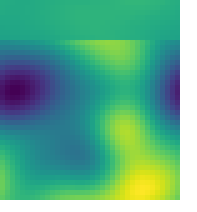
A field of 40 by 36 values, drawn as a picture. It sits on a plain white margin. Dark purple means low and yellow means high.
No regular stripes run through it. The ninth with the highest average is the bottom right. No lone cell stands out from its neighbours. A horizontal seam about 20% of the way down splits the table, and the top part is calmer. The middle left is the ninth with the lowest average.
